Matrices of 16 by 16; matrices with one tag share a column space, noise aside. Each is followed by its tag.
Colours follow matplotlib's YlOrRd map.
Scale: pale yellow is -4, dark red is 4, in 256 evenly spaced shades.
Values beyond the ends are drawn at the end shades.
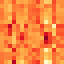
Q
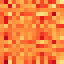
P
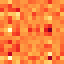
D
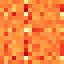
D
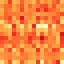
Q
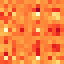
D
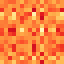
D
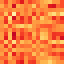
P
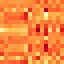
D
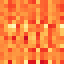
Q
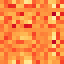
P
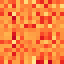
P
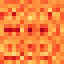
D
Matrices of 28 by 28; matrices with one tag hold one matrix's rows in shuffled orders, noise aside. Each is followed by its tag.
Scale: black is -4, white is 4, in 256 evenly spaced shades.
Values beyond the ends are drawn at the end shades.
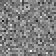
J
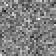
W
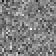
J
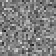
W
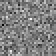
J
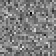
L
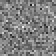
L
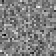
W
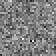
L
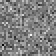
J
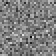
L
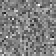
W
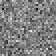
J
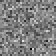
L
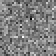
L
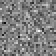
W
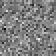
W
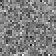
L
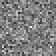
J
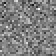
W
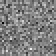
J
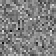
J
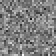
L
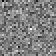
J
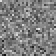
W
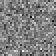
L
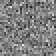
L
